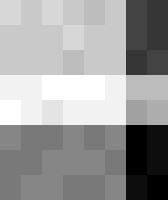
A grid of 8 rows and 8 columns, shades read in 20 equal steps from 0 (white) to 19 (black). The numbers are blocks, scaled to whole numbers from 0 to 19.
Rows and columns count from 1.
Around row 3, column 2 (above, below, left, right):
4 1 4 4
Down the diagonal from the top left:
3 4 4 0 1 9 19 19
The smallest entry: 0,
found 4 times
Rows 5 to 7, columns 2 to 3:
1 2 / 10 10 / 10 9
